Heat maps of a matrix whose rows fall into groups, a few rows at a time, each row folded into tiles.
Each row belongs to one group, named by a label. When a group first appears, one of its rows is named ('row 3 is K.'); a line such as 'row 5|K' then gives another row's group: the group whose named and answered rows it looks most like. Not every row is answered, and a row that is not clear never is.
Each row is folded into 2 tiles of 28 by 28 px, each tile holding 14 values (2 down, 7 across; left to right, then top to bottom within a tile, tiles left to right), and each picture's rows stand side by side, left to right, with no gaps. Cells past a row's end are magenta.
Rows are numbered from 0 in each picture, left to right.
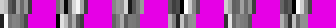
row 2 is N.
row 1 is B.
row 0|B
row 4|B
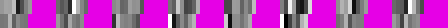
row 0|N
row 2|B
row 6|N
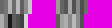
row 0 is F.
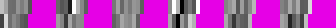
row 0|B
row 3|F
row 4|F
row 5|F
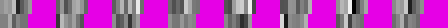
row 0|N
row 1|B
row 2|F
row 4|F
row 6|N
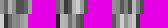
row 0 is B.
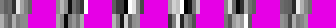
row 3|N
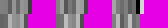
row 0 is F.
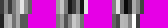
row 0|B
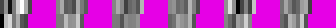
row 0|B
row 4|F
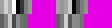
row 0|N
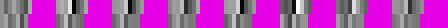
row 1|N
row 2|N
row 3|N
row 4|N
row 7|N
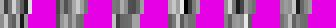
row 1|B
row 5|N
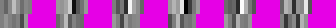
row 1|N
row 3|N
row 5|F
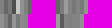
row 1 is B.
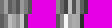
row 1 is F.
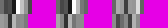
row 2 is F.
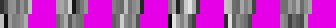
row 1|N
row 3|B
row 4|B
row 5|F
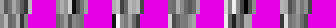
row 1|N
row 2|B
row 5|B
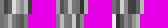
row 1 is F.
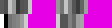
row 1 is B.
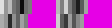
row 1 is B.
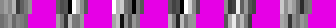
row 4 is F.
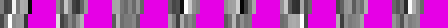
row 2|B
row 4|N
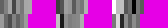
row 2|B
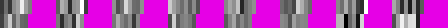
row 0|B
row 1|F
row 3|B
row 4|N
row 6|F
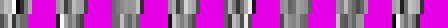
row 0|N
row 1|B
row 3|B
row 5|B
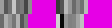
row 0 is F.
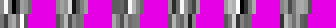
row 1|N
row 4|N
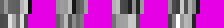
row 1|N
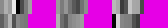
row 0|N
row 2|B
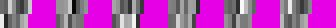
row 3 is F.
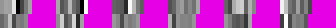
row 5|B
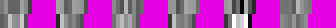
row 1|B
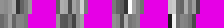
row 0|N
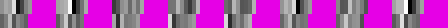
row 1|N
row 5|N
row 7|N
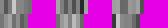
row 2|B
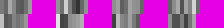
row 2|B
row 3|F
